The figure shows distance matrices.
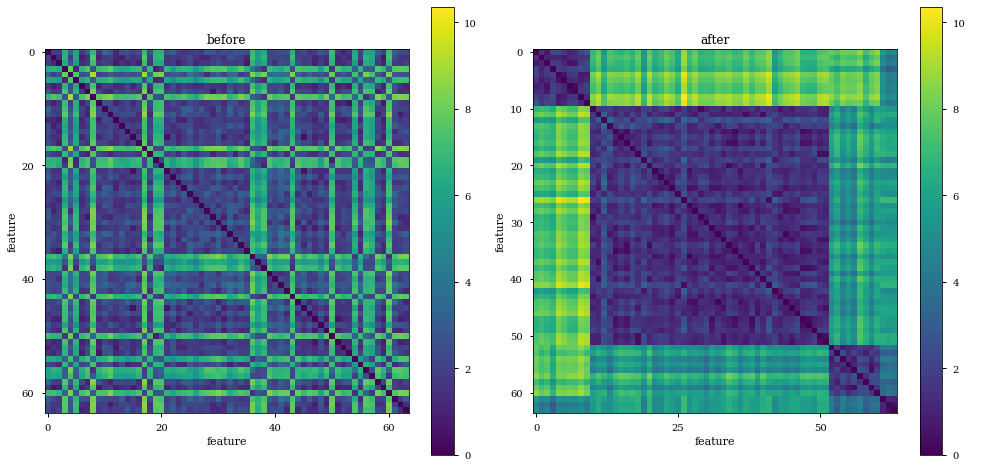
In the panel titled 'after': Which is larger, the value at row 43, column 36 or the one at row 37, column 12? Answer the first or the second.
the second
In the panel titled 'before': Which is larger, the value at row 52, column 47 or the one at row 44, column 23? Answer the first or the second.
the second
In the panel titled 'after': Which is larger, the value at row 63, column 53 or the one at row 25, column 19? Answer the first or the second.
the first
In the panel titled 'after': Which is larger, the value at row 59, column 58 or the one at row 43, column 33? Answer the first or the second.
the first
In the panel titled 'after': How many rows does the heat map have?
64
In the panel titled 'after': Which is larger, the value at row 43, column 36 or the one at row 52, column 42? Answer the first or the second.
the second
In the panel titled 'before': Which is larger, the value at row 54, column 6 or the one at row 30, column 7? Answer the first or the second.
the first
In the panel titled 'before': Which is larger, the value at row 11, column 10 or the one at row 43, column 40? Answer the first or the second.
the second
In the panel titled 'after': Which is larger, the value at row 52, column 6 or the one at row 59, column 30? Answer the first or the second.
the first
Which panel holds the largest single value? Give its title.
after
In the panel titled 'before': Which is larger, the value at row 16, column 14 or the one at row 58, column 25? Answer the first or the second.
the second
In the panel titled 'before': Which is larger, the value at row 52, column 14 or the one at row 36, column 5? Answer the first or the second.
the second
